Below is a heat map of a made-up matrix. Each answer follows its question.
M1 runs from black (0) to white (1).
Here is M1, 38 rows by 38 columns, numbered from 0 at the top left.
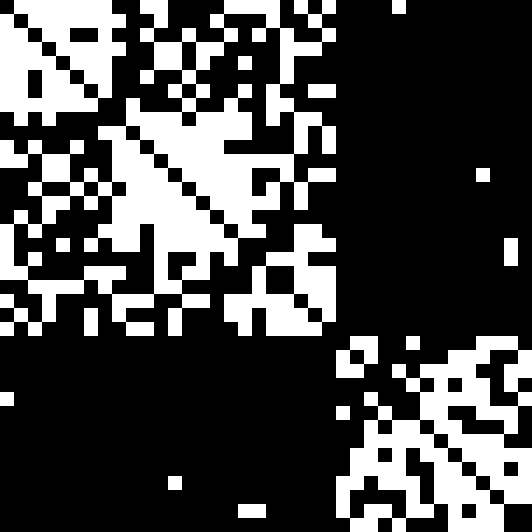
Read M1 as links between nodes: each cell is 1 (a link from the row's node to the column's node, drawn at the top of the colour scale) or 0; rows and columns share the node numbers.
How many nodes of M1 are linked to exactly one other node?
0
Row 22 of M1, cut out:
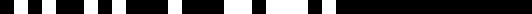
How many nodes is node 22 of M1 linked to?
11
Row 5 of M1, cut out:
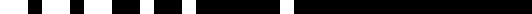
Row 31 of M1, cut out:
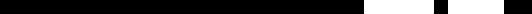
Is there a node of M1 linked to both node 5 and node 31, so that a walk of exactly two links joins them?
no
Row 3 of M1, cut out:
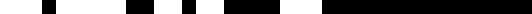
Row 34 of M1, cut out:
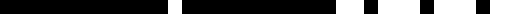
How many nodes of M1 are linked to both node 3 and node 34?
1
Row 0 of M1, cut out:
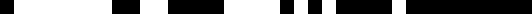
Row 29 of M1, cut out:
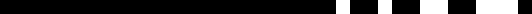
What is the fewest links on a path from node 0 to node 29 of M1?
3
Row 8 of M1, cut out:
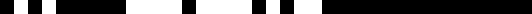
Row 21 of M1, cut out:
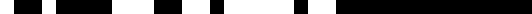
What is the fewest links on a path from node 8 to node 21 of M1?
1
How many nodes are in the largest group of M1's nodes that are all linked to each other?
8
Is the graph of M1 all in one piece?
yes
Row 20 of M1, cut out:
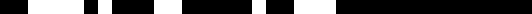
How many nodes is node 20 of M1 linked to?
11
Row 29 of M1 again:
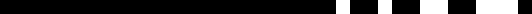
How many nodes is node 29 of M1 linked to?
7
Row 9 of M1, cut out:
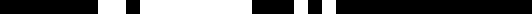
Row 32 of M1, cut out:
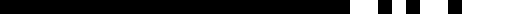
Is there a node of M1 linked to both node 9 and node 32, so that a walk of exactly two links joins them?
no
